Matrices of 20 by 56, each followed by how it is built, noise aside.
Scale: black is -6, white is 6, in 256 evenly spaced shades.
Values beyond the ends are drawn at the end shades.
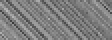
Toeplitz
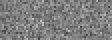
noise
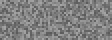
noise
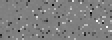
sparse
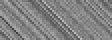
Toeplitz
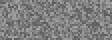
noise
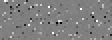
sparse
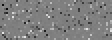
sparse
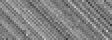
Toeplitz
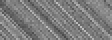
Toeplitz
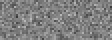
noise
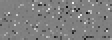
sparse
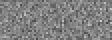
noise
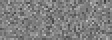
noise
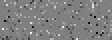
sparse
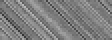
Toeplitz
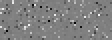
sparse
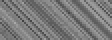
Toeplitz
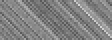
Toeplitz
